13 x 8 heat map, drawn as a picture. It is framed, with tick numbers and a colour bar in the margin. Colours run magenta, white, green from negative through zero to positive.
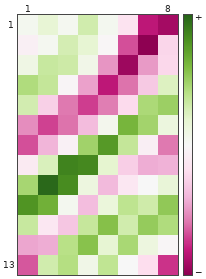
Ninth with the lowest average: top right. Grain: diagonal, up to the right. Calmest part: top left.
